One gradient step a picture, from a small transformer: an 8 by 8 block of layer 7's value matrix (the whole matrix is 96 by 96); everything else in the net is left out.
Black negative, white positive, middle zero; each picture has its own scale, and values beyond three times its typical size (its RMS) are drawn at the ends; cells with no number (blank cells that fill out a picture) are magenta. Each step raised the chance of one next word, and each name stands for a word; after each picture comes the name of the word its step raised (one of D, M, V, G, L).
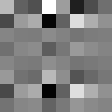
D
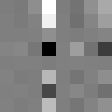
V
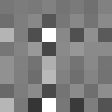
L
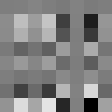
L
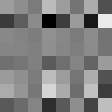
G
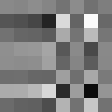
G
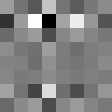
G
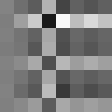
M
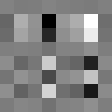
G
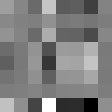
L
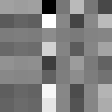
D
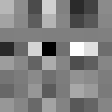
V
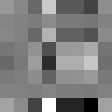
L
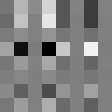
V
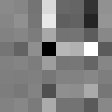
V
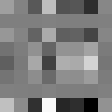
L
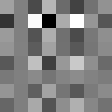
M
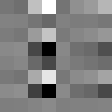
D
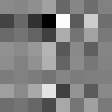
G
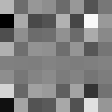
G
